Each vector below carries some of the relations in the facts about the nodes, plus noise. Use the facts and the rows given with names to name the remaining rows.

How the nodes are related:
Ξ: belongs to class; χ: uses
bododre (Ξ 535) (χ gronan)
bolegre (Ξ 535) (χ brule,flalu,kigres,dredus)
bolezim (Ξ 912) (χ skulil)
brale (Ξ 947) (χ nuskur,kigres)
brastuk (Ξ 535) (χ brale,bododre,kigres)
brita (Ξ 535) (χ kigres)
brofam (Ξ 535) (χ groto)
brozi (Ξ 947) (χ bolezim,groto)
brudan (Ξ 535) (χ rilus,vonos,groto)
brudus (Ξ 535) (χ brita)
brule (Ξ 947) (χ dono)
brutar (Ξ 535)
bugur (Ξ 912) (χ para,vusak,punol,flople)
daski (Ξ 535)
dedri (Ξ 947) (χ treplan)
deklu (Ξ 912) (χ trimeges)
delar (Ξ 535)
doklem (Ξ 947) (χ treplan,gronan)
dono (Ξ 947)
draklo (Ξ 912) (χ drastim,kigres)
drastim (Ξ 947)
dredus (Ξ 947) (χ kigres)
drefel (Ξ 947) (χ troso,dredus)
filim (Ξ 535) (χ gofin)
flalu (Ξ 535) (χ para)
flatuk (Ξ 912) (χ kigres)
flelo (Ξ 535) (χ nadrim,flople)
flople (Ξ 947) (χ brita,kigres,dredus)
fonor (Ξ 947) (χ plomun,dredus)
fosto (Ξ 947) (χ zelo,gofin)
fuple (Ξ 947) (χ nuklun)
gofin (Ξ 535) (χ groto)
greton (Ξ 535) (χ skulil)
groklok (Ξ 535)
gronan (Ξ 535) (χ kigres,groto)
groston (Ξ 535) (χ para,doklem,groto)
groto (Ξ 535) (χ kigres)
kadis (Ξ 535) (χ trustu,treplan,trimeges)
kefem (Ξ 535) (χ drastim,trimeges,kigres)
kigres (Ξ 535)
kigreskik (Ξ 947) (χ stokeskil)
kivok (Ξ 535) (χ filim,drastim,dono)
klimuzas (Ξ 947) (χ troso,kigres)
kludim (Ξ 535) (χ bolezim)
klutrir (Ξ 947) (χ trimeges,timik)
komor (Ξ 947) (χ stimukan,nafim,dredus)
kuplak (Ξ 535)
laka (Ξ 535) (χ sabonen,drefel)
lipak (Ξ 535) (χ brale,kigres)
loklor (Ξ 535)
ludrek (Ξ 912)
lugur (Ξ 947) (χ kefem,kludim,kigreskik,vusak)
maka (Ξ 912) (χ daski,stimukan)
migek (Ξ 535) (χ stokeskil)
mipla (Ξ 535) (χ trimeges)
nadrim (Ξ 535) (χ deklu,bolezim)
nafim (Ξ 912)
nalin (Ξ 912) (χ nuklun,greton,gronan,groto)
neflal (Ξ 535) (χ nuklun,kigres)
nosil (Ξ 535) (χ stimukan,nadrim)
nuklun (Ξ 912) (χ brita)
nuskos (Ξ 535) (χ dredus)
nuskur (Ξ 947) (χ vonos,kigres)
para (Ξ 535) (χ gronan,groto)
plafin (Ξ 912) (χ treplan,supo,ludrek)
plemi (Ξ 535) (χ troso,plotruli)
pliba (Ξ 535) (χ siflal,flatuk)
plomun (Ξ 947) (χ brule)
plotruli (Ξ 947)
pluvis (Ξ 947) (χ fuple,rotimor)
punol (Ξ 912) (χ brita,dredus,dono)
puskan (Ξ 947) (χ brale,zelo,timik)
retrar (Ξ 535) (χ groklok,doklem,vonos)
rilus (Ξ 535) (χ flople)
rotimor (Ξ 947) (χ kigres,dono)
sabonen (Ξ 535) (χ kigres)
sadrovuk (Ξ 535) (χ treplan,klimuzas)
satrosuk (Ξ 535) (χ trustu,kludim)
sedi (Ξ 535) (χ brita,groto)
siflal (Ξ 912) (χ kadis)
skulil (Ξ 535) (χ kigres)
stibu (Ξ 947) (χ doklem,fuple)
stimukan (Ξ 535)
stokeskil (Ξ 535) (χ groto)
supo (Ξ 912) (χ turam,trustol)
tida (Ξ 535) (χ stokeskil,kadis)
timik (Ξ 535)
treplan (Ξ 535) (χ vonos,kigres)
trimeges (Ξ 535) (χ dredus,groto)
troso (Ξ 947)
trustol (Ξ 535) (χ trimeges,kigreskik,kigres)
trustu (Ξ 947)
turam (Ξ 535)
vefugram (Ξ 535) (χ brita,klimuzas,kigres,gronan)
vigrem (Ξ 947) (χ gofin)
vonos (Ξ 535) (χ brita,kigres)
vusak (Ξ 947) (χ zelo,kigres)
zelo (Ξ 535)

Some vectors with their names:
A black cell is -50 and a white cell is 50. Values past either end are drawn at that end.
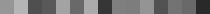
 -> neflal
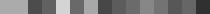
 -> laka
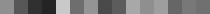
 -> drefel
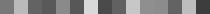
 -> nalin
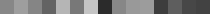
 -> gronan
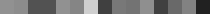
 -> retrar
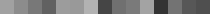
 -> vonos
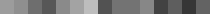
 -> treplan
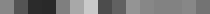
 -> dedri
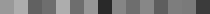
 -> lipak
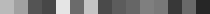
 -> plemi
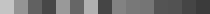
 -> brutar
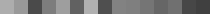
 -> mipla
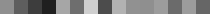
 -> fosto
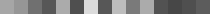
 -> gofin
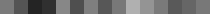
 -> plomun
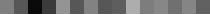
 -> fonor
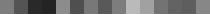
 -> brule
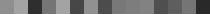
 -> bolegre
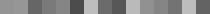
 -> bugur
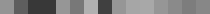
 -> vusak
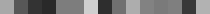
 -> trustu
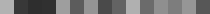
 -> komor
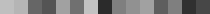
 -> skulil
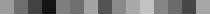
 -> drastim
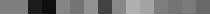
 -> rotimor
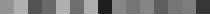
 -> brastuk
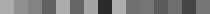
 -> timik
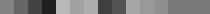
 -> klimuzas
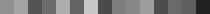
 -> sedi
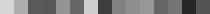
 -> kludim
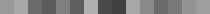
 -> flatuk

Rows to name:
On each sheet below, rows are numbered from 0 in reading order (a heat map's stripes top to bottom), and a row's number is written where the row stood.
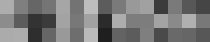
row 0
rilus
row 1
puskan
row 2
pliba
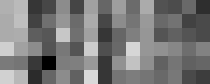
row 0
kivok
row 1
kefem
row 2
sabonen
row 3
bolezim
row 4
fuple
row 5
satrosuk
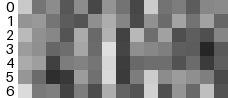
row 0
nafim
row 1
plafin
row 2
zelo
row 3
stokeskil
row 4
kadis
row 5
brozi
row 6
maka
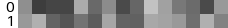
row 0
dredus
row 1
draklo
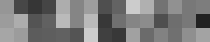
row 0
flople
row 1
vefugram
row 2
siflal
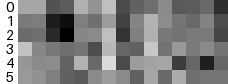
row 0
sadrovuk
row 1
pluvis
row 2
stibu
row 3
deklu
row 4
groto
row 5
supo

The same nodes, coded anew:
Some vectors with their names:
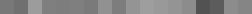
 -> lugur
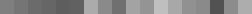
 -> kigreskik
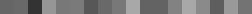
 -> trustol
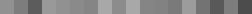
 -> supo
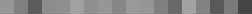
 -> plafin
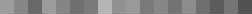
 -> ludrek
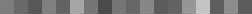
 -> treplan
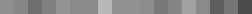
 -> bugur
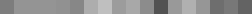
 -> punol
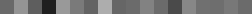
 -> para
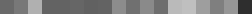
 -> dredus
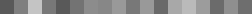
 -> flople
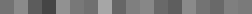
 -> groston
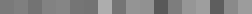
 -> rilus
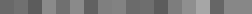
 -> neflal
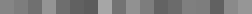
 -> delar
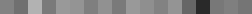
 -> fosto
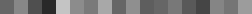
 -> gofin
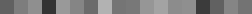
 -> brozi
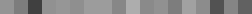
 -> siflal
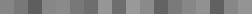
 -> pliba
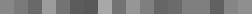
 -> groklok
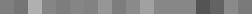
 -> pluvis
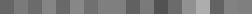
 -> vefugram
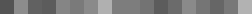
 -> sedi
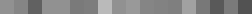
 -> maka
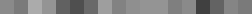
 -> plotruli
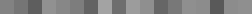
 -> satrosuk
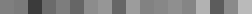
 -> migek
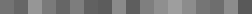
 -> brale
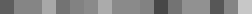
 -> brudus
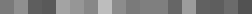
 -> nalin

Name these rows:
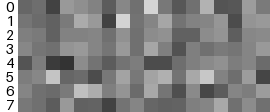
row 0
mipla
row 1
kludim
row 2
retrar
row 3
kivok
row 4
groto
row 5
drefel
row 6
filim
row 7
kigres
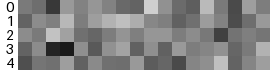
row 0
kadis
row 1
nuklun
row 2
dono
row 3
stokeskil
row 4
brita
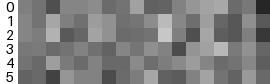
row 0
flatuk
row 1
dedri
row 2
doklem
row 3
bolegre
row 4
vusak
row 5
kefem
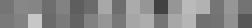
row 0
nuskos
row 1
fonor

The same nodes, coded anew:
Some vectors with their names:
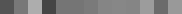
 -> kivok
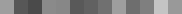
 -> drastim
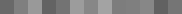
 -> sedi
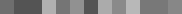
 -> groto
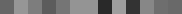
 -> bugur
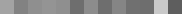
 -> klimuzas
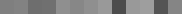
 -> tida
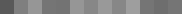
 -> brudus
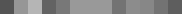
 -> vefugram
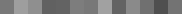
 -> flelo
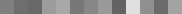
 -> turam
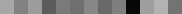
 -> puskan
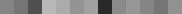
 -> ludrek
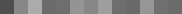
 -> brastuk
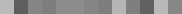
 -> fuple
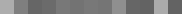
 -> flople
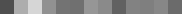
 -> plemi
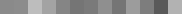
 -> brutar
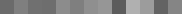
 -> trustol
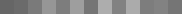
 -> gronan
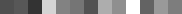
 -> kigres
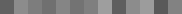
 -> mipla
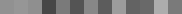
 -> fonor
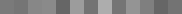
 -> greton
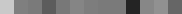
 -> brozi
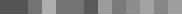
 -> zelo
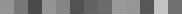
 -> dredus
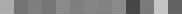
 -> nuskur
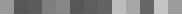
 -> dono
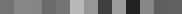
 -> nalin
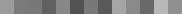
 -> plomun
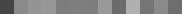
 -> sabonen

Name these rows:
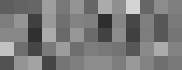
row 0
brita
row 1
deklu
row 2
bolezim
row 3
kigreskik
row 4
bolegre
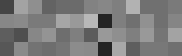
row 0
nuskos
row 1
plafin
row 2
gofin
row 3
punol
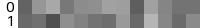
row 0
sadrovuk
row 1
trimeges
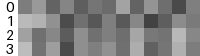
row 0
nadrim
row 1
komor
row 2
rotimor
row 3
pluvis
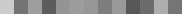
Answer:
stibu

